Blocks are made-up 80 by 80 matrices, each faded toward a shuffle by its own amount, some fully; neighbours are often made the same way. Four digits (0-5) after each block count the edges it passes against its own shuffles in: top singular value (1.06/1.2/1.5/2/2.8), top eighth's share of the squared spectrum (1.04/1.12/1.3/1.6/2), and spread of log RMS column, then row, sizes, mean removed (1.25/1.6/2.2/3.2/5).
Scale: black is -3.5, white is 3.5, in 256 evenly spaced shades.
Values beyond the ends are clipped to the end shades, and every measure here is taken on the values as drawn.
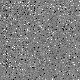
3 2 0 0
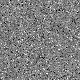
0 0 0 0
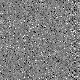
2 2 1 0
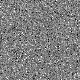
1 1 1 0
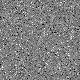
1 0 0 0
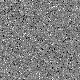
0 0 0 0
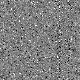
2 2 2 0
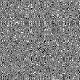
4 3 2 2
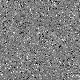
2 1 0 0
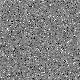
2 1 0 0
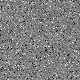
0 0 0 0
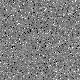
1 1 0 0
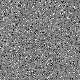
0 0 0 0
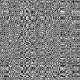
5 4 3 3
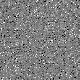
3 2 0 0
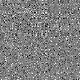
4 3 2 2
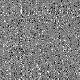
4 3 1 1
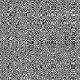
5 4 3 2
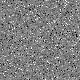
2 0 0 0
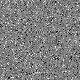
3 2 0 0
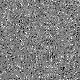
3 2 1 0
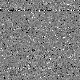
2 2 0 2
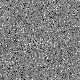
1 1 0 0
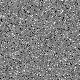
0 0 0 0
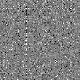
3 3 2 1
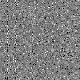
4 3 2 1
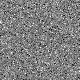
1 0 0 0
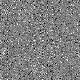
3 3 1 1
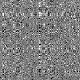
4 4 3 2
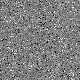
2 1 0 0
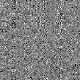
4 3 2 1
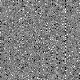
4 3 2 1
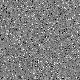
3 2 0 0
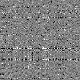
4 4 2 3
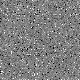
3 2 0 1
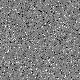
0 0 0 0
